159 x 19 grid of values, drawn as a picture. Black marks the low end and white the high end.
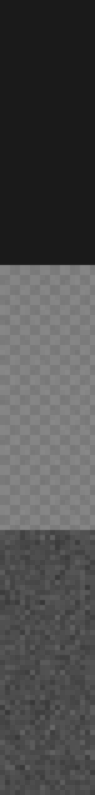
It is made of 3 by 1 panels. Panel 1,1: very low, flat. Panel 2,1: middling, checkered, faint in contrast. Panel 3,1: low, fine-grained, faint in contrast.
